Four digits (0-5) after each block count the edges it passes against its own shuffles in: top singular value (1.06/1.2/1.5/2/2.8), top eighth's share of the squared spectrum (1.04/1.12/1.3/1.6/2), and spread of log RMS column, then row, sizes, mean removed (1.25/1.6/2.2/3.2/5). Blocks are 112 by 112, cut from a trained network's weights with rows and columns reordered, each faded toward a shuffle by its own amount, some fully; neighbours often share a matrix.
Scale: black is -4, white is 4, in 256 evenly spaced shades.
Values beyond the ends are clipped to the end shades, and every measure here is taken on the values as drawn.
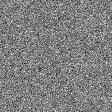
1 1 0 0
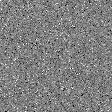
0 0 0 0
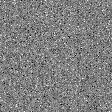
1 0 0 0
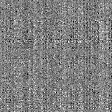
4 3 1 3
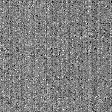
3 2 1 2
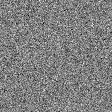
0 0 0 0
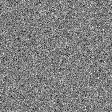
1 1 0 0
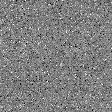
1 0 0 0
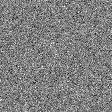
0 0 0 0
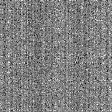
4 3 0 3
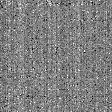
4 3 0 2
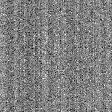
3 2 0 1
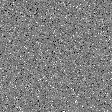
0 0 0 0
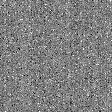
2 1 0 0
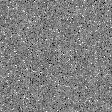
0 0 0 0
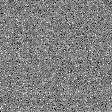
2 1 1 0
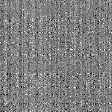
4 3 0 3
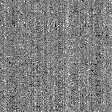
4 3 0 2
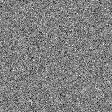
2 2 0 0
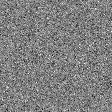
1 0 0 0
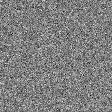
2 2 0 0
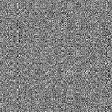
4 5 3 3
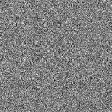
3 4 2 1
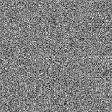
3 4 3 1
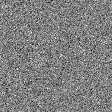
1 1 0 0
